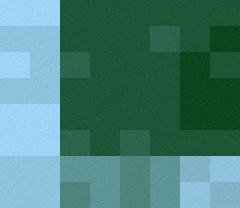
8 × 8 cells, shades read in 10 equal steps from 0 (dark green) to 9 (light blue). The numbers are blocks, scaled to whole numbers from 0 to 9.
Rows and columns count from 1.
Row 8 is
8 8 4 5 4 5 8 7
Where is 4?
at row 7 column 5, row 8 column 3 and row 8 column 5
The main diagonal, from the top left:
9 8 2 1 1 1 7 7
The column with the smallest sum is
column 5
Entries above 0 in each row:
8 7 7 6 6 8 8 8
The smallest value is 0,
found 6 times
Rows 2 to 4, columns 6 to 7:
2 1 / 1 0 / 1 0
